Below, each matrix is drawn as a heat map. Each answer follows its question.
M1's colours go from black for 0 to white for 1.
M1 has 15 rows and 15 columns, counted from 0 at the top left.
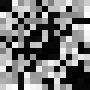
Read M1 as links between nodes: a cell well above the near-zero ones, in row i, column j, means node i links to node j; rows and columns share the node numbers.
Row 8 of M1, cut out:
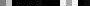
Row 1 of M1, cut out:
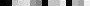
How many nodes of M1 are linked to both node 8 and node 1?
2
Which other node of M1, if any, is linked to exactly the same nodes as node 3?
node 14
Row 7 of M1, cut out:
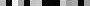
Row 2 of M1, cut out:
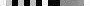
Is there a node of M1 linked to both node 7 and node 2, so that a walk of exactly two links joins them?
yes
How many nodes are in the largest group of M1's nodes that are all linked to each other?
6
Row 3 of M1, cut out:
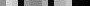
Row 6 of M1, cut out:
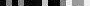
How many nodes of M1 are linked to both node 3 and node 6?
4
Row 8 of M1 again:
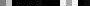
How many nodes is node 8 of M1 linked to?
5
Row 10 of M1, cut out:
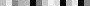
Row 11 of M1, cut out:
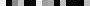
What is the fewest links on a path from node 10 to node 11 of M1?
1
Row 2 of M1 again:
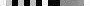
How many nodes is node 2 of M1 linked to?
10
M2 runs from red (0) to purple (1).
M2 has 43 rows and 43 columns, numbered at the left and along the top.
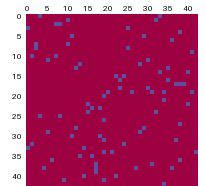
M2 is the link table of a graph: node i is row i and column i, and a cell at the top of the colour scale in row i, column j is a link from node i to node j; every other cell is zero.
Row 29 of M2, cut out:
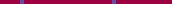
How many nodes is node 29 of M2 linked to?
2
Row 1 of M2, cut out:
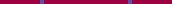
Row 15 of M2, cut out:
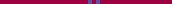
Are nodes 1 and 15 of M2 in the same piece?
yes
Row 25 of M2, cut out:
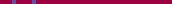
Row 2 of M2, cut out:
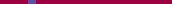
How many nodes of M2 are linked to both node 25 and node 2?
1
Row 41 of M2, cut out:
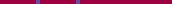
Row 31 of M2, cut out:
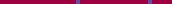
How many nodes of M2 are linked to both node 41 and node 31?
1
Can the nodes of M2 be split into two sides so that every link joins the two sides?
no
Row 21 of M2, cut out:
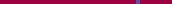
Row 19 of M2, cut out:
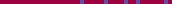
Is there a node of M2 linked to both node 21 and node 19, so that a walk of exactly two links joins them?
yes
